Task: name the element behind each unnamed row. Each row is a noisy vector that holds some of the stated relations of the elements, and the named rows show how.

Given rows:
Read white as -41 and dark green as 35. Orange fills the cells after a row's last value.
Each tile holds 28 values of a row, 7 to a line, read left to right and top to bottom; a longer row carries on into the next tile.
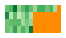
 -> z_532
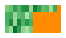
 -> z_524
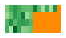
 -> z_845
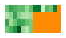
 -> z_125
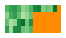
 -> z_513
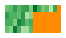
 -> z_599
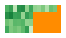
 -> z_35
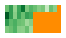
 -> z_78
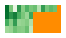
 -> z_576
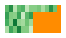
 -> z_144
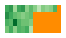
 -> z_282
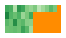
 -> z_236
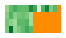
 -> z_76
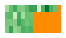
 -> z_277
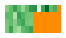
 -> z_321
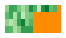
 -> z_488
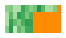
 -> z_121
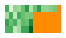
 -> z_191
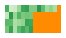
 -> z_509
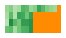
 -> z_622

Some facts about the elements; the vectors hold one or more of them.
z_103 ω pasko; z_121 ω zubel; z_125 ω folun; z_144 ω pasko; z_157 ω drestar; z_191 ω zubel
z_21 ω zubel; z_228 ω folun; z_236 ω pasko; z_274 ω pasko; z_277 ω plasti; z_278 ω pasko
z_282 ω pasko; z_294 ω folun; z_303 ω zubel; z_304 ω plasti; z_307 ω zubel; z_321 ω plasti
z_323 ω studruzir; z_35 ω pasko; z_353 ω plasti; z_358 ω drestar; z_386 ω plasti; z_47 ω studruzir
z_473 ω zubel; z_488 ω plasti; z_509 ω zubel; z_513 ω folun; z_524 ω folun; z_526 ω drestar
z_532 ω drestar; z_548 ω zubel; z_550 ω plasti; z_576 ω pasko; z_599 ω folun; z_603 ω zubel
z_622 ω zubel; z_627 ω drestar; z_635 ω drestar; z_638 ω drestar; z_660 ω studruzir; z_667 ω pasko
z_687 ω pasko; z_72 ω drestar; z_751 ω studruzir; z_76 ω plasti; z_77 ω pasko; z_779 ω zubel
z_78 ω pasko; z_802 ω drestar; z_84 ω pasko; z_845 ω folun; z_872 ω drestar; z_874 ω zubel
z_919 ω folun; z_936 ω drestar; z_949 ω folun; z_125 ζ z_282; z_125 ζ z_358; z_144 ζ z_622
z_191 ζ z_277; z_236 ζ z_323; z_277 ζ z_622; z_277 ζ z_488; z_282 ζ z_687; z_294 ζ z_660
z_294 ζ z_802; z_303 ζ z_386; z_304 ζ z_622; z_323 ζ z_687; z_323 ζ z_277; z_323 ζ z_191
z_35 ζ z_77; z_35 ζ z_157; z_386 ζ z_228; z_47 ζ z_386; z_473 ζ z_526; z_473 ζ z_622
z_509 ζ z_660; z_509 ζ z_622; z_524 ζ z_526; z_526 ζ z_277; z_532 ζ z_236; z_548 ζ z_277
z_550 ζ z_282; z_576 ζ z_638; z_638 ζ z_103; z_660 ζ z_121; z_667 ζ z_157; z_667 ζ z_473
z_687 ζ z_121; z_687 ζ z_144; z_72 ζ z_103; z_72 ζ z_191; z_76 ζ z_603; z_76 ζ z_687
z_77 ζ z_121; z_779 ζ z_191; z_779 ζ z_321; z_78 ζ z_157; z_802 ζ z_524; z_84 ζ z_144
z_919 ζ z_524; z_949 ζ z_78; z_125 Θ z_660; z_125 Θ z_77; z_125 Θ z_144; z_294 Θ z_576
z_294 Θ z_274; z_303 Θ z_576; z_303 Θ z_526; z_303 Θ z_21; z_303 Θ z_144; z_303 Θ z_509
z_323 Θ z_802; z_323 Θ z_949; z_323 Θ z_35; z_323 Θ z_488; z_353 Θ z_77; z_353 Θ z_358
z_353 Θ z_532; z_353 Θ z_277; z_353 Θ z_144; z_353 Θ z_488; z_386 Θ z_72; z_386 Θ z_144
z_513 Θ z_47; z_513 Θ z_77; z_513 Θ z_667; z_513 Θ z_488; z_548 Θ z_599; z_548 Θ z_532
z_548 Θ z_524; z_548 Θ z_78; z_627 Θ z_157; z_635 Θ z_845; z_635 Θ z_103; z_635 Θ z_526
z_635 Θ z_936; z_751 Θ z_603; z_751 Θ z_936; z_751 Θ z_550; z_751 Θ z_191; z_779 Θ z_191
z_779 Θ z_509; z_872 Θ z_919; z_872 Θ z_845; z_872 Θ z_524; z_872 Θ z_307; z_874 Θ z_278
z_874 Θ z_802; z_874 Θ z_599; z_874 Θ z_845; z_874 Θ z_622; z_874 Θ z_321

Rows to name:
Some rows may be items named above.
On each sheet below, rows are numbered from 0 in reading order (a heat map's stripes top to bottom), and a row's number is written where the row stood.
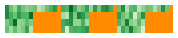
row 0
z_103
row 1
z_635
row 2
z_144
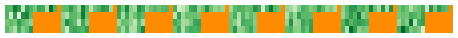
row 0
z_627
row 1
z_526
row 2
z_638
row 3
z_509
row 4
z_304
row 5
z_473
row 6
z_845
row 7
z_660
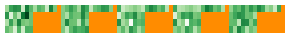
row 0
z_157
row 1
z_526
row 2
z_303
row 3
z_303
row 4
z_949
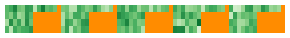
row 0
z_802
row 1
z_121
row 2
z_278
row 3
z_47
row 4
z_509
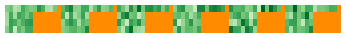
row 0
z_121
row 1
z_358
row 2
z_294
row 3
z_353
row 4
z_323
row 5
z_936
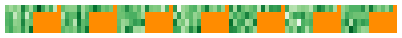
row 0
z_548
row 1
z_874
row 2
z_228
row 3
z_779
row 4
z_751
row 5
z_303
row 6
z_919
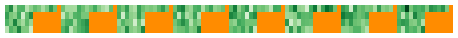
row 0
z_144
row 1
z_603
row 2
z_72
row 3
z_358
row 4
z_77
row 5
z_386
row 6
z_274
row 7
z_872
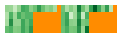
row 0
z_473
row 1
z_548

